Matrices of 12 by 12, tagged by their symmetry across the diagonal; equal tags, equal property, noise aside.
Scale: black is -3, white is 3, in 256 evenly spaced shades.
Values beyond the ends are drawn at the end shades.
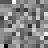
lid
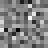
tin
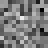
lid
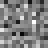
tin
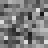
lid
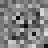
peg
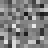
tin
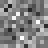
peg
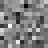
lid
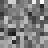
lid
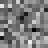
lid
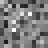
peg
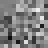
tin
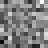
tin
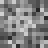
peg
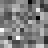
tin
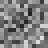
peg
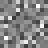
peg
